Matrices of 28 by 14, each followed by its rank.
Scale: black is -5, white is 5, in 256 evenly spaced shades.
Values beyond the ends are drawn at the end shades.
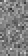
full rank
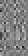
three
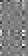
two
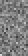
full rank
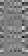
two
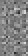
three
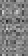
three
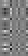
one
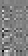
two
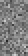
full rank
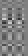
one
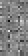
three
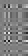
one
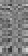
two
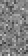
full rank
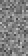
full rank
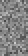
full rank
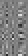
two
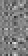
three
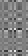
one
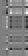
one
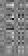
two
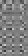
two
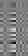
one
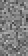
full rank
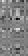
two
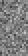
full rank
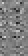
three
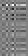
one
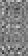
three
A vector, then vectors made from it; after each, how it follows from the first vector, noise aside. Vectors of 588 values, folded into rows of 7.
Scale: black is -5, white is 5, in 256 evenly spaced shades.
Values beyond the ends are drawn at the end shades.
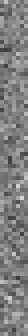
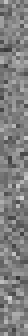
copied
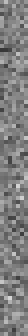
copied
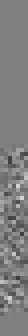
partly zeroed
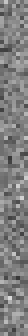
copied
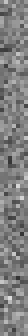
copied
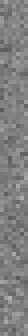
shrunk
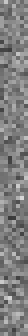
copied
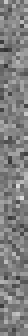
copied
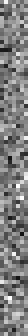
scaled up
